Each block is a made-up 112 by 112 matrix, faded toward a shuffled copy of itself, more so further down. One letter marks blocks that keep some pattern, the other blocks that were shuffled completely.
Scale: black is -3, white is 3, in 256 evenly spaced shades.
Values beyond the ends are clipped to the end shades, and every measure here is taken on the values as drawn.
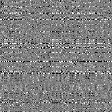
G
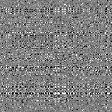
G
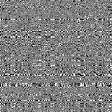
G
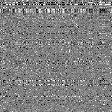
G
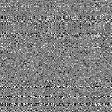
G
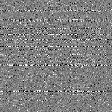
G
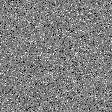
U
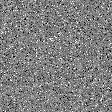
U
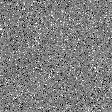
U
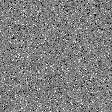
U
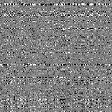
G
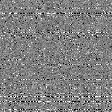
G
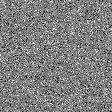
U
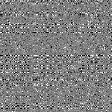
G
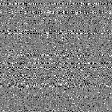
G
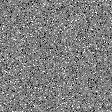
U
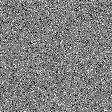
U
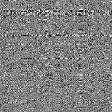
G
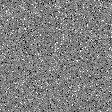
U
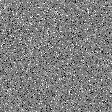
U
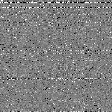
G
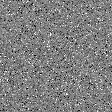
U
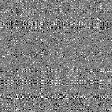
G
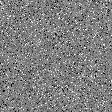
U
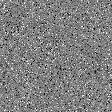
U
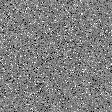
U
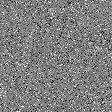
U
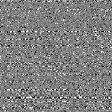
G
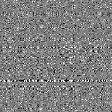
G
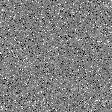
U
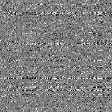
G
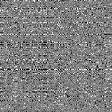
G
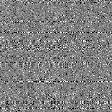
G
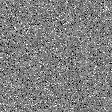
U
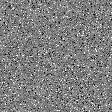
U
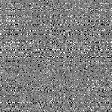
G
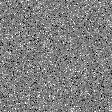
U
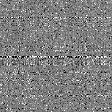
G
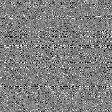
G
